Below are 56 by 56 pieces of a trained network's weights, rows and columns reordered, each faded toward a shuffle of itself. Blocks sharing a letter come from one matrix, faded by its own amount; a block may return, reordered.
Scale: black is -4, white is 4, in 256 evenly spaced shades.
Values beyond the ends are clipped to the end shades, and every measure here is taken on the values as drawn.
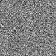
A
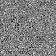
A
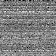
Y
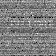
Y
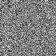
A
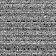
Y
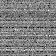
Y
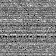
Y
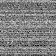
Y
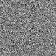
A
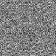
A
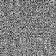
A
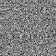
A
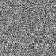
A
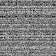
Y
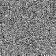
A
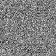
A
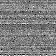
Y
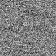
A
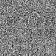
A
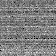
Y
